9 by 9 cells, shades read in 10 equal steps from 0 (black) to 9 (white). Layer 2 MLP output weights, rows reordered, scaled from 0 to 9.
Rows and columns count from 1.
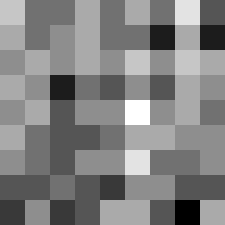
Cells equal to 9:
1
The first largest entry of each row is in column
8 1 6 1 6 1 6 6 5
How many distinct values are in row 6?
4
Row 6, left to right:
6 4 3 3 4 6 6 5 5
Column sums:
45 41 30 41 38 56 36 45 38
